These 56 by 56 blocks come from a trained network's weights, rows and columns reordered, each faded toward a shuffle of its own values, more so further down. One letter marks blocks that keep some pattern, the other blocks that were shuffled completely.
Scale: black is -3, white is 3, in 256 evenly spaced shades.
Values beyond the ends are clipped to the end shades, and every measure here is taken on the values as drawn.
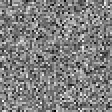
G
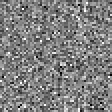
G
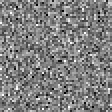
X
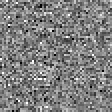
G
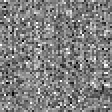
G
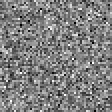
X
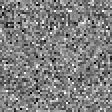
G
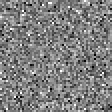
X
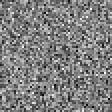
X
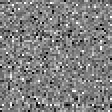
G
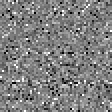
G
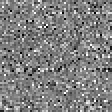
G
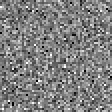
X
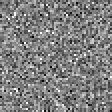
G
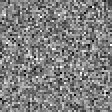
X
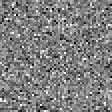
X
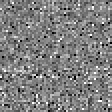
G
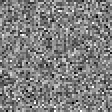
X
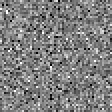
G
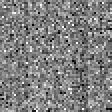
G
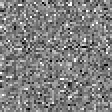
G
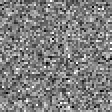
G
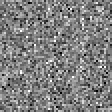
G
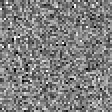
G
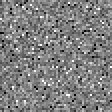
X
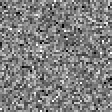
X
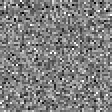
X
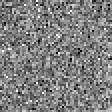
X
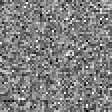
G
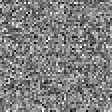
G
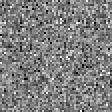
G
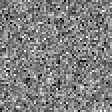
X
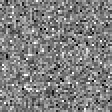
X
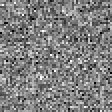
G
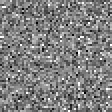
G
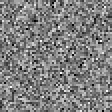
X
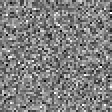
G
